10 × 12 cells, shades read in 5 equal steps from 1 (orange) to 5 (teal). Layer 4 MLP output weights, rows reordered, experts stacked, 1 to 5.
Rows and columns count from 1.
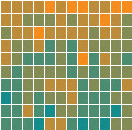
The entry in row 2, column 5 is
3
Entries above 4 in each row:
0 0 0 0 0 0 0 1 2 3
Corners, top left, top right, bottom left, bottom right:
2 1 4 3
